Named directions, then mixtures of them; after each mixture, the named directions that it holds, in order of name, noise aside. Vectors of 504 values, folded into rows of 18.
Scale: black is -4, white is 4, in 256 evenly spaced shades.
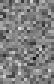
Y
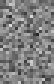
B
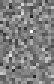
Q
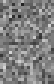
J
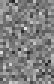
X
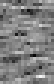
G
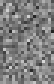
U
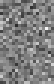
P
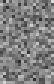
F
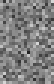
F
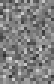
U, Y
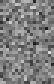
P, X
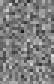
U, X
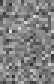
F, U, Y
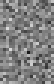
B, F, X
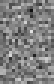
G, Q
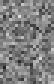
J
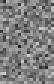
B, F, Q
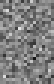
B, Y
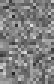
F, J, Y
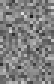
B, Q, X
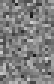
G, Q, X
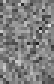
F, J, P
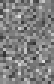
U, Y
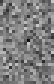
U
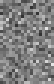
P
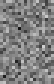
F, Q, Y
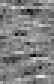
G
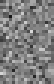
B, Q, Y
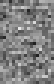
G, Y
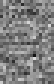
G, J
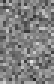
B, F, U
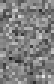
G, J, U
